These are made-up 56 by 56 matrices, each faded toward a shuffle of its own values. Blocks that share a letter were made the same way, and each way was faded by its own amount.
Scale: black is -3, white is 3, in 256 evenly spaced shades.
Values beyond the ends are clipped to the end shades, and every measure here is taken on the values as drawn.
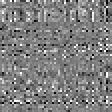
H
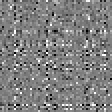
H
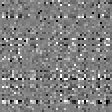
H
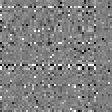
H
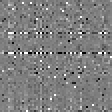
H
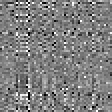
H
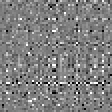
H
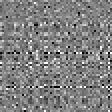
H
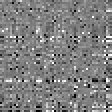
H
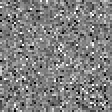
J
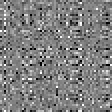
H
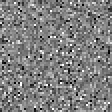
J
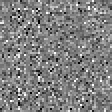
J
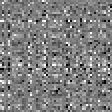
H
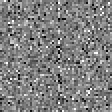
J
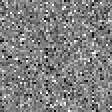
J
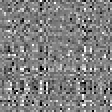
H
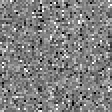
J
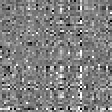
H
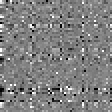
H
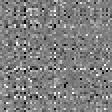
H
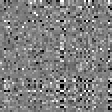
H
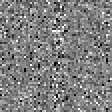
J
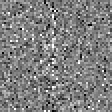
J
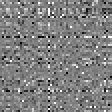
H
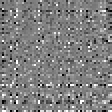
H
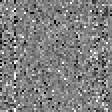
J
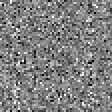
J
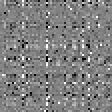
H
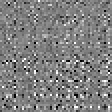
H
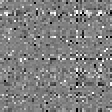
H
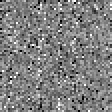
J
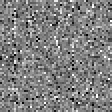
J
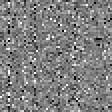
J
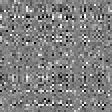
H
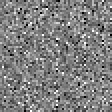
J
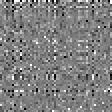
H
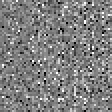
J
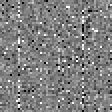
J
